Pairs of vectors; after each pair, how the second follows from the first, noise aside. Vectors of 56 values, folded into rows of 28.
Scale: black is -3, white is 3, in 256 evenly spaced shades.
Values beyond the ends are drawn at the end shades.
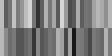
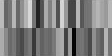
copied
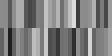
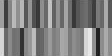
shuffled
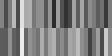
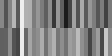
copied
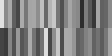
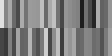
copied
